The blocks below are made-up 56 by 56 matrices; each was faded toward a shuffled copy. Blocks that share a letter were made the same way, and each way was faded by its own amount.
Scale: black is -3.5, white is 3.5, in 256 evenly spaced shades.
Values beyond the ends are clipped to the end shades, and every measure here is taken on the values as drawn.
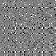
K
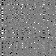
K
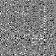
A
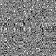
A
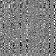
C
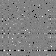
K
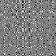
K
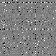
K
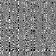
C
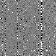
C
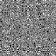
A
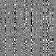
C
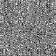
A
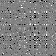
K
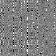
C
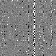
C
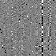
C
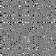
K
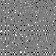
K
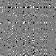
K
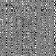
C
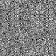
A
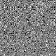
A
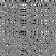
K
